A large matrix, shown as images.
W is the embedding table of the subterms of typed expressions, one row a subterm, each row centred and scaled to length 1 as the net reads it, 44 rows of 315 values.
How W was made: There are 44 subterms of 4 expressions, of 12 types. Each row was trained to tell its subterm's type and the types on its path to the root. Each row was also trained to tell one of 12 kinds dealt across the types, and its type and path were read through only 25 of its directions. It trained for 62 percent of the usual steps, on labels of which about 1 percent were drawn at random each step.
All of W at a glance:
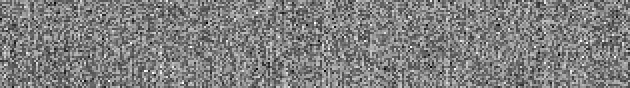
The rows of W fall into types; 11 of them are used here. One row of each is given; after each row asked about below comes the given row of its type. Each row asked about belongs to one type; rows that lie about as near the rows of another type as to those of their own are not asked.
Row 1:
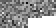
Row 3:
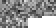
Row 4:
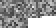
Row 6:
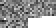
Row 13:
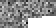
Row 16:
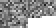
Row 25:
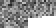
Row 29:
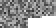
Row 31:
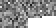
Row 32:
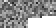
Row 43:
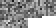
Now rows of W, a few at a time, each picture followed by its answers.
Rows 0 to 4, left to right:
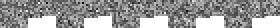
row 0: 43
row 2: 4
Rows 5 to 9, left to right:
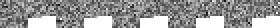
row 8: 1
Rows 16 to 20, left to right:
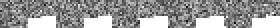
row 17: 4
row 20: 3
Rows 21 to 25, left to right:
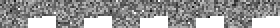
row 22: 13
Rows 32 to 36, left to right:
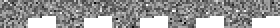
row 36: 25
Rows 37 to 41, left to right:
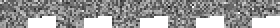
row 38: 32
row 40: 29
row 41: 43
